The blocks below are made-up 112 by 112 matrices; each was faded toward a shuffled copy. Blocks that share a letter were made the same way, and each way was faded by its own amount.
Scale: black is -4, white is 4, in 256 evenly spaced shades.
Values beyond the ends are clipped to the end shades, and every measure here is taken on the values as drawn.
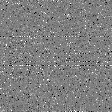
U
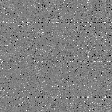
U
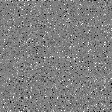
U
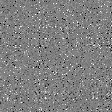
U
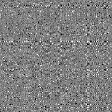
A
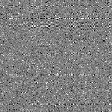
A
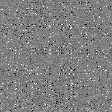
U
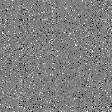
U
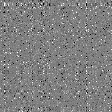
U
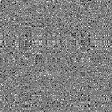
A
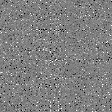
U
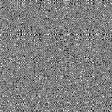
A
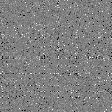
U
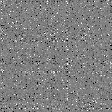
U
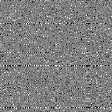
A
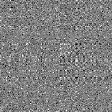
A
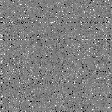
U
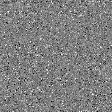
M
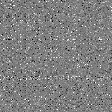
U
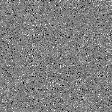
M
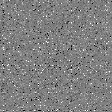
U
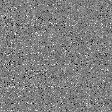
M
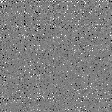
U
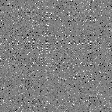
U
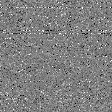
M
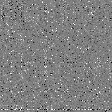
U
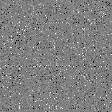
U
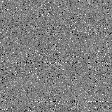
M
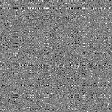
A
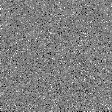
M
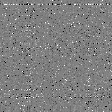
U
